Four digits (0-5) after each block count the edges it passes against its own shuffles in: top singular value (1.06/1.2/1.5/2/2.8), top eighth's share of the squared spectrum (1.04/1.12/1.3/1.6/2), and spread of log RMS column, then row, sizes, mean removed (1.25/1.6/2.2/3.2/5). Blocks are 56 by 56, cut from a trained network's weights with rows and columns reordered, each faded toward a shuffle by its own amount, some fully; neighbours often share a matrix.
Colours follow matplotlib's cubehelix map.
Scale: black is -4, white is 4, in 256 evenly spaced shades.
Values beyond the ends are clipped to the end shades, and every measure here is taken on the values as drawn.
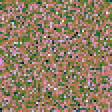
0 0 0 0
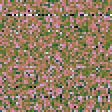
3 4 1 2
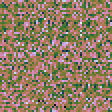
3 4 2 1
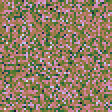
2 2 0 0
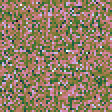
2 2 1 0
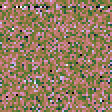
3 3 0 1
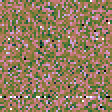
3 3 0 1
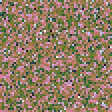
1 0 0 0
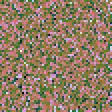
1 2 1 0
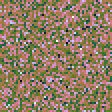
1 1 0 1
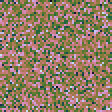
1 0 0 0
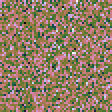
0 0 0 0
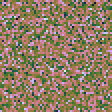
1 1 0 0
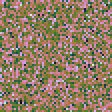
2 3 1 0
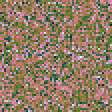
2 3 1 1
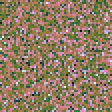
0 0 0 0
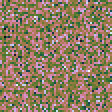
1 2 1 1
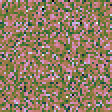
2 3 1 1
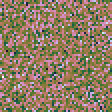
0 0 0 0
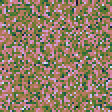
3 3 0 0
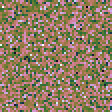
0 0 0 0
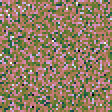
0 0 0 0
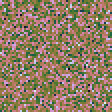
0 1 0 0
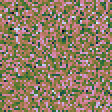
3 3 1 0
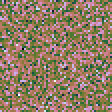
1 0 0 0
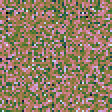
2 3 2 2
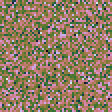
2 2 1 0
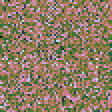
2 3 1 0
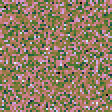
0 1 0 0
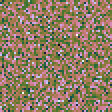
2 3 1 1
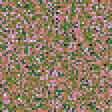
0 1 0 0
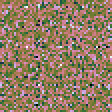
2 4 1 2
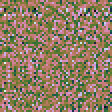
3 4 2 2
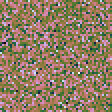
1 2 0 0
